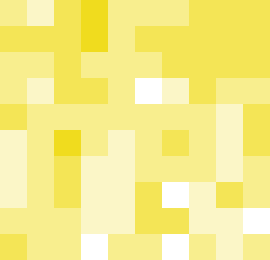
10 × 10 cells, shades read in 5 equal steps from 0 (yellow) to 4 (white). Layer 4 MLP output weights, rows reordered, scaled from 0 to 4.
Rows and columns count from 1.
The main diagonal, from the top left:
2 1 1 1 2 2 2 3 3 2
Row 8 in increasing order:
1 1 1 2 2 3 3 3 3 4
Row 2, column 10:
1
